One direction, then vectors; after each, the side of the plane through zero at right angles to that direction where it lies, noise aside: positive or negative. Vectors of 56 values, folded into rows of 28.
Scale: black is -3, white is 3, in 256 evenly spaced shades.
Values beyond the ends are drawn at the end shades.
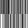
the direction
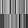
negative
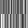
positive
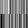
negative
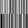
negative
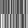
positive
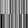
negative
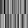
positive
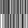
positive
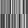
negative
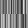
positive
